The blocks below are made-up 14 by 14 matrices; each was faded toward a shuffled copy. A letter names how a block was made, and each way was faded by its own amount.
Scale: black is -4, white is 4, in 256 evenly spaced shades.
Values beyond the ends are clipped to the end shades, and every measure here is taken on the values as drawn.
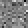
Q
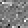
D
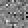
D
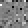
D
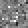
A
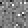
D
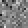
A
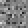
Q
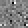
D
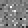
A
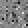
A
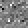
D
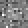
A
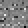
A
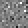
D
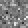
D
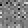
Q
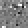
D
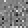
Q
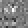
Q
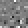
Q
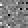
D
